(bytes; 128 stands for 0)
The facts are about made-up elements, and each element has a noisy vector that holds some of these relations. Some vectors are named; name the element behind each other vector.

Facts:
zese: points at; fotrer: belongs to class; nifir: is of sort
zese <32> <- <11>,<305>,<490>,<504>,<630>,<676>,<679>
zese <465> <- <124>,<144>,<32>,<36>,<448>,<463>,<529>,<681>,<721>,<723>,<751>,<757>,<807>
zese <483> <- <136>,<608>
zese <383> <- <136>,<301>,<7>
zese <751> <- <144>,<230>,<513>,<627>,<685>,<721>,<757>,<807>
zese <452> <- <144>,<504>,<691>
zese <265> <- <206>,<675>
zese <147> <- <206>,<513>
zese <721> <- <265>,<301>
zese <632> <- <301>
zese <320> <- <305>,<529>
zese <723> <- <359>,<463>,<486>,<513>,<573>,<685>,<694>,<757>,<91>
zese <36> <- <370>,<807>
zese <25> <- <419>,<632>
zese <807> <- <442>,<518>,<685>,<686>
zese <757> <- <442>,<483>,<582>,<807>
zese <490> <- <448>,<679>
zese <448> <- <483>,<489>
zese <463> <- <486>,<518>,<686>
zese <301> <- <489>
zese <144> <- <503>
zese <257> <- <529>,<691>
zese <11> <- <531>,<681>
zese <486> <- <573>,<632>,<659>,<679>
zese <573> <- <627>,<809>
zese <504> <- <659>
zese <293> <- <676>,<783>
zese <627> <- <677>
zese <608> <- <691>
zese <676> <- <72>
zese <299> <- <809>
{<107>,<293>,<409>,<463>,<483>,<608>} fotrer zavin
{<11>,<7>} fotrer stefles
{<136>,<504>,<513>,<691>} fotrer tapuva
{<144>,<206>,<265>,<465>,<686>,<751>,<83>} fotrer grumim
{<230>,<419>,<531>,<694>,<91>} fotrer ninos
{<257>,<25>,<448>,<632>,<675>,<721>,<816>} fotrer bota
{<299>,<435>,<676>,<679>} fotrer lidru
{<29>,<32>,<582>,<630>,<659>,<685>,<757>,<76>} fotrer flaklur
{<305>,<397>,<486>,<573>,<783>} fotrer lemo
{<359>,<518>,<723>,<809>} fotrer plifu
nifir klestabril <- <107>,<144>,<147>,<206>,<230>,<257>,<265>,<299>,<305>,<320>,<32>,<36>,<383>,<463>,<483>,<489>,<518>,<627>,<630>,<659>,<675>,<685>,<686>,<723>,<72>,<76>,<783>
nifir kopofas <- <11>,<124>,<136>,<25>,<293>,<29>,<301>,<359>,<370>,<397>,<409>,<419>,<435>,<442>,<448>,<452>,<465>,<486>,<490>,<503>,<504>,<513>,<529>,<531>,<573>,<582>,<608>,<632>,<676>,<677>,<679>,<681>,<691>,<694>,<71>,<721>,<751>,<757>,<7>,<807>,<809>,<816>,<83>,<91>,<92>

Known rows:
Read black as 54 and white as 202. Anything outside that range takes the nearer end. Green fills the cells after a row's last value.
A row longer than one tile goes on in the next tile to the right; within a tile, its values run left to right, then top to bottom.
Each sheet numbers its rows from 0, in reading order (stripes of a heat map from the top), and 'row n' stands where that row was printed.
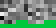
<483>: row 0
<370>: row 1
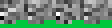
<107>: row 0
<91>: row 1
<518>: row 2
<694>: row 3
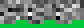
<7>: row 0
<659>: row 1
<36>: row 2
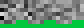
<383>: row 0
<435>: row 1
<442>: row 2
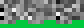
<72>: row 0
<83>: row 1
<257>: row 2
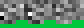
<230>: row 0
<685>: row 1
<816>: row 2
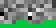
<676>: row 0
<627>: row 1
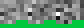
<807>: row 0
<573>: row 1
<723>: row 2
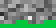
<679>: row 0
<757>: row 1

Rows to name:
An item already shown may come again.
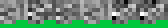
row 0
<529>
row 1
<144>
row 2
<691>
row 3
<529>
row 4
<675>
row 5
<675>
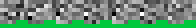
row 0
<419>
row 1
<147>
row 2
<293>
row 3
<723>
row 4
<293>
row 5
<630>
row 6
<359>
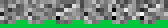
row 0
<136>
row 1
<409>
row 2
<147>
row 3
<11>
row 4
<72>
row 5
<320>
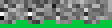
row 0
<489>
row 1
<76>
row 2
<608>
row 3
<513>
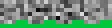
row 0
<503>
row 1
<7>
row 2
<305>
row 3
<681>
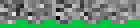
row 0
<25>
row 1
<504>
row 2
<383>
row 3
<435>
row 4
<301>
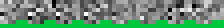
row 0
<531>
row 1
<299>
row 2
<723>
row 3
<686>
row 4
<452>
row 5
<582>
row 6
<783>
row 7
<677>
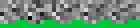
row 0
<11>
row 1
<305>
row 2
<359>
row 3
<573>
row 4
<679>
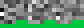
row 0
<32>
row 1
<809>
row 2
<465>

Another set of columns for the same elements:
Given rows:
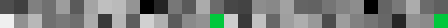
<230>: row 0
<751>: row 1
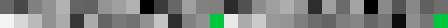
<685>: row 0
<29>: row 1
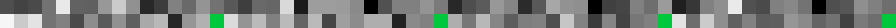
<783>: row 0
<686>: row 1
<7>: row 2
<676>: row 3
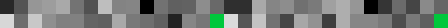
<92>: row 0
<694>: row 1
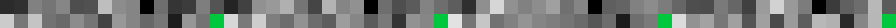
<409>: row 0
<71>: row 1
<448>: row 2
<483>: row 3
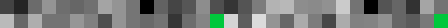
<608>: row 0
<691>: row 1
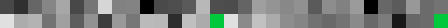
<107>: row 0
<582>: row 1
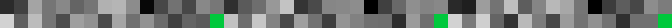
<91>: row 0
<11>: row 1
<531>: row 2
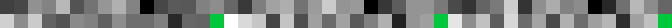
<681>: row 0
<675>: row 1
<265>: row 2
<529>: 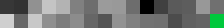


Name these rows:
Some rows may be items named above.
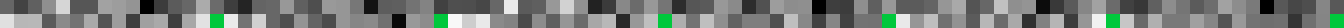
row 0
<320>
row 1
<293>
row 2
<783>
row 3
<7>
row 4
<383>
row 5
<608>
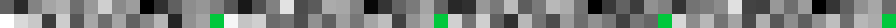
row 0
<675>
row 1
<72>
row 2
<531>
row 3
<299>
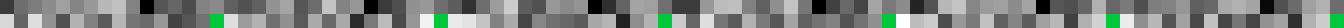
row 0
<136>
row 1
<383>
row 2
<630>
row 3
<504>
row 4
<257>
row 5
<723>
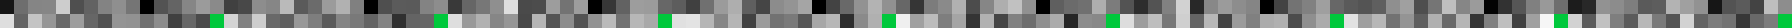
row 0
<679>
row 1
<681>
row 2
<299>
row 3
<659>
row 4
<518>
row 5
<144>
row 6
<383>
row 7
<419>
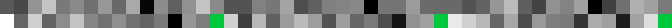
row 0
<25>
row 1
<465>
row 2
<32>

